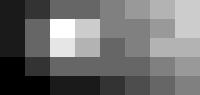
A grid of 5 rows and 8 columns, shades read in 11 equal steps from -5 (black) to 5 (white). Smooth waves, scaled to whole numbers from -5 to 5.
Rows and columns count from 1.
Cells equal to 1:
3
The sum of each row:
-3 7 4 -11 -24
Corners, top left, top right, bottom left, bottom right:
-4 3 -5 0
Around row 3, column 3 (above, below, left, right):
5 -1 -1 2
